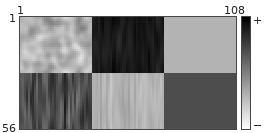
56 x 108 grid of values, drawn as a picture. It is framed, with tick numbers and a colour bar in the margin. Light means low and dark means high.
The table splits into 2 rows of 3 panels. Panel 1,1: low, blotchy. Panel 1,2: very high, streaked downward, faint in contrast. Panel 1,3: low, flat. Panel 2,1: high, streaked downward. Panel 2,2: low, streaked downward, faint in contrast. Panel 2,3: high, flat.
